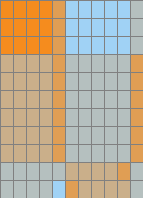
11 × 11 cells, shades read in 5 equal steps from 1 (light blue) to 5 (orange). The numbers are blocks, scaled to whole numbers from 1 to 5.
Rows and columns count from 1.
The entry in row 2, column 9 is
1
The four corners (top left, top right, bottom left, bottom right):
5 2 2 2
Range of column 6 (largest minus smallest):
3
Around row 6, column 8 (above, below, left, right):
2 2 2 2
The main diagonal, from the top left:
5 5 5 3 4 2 2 2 2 4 2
